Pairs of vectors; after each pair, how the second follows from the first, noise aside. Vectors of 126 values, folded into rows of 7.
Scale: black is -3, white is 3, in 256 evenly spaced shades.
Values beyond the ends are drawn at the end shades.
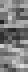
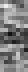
reversed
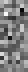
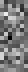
sign-scrambled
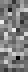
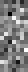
reversed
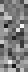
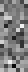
copied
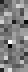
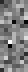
copied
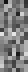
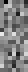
copied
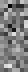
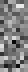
reversed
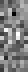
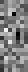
sign-scrambled
